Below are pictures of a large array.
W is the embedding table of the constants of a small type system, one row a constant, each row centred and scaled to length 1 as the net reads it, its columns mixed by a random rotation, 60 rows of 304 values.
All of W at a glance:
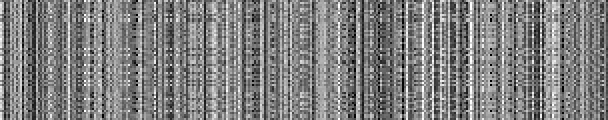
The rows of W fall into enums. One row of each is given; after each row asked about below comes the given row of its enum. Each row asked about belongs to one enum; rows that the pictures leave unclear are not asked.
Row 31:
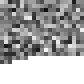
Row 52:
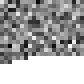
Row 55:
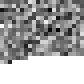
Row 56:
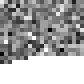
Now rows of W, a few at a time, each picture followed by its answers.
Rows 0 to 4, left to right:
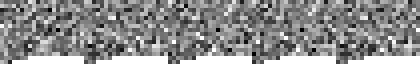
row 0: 55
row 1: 31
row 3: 56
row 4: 31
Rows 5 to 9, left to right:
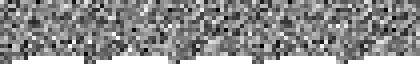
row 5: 52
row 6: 56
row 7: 55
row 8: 52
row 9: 55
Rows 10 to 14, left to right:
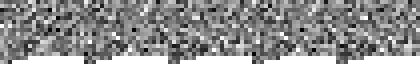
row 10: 55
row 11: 56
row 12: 31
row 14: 31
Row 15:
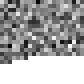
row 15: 52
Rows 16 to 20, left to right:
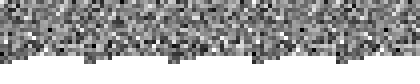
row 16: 56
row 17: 52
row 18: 31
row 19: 56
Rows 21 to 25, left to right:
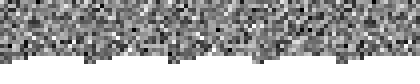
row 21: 52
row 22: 56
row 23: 56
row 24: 55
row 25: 52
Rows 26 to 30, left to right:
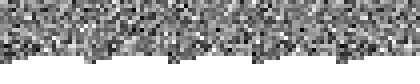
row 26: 31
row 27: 55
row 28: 56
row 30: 31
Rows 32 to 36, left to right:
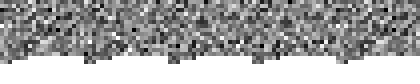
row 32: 55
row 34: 52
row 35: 52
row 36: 55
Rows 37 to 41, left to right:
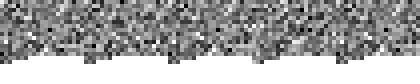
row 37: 56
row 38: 52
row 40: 55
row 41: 56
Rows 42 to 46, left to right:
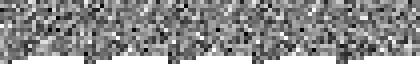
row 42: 55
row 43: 56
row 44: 56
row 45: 56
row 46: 31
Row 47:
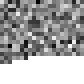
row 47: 52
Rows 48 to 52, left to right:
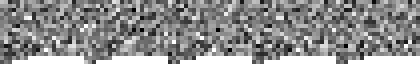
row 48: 31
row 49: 55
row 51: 31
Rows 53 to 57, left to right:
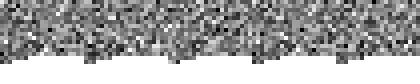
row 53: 56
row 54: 31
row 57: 52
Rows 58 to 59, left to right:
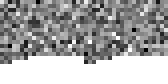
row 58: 52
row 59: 56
